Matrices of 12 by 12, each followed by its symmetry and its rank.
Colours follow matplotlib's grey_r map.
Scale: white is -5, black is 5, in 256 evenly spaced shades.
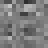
neither, rank two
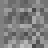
neither, rank two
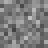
neither, full rank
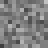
antisymmetric, full rank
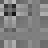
symmetric, rank one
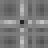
symmetric, rank one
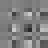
symmetric, rank one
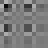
symmetric, rank one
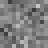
neither, full rank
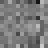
neither, rank two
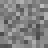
neither, full rank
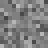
antisymmetric, full rank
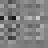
neither, rank two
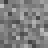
antisymmetric, full rank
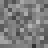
neither, full rank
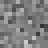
antisymmetric, full rank
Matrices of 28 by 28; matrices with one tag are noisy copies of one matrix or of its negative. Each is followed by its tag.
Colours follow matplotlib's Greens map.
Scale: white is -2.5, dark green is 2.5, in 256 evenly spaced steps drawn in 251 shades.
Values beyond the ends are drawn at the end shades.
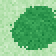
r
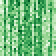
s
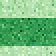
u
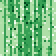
s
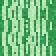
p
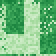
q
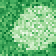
r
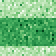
u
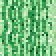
p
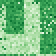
q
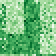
q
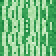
p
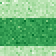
u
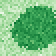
r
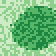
r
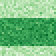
u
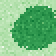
r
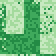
q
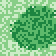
r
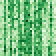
s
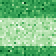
u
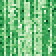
s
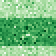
u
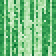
s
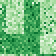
q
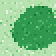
r
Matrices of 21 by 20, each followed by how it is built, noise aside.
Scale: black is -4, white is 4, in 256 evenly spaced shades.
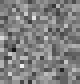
noise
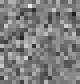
noise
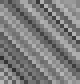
Toeplitz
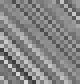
Toeplitz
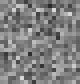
noise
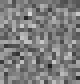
noise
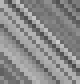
Toeplitz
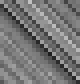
Toeplitz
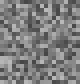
noise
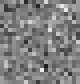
noise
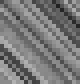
Toeplitz
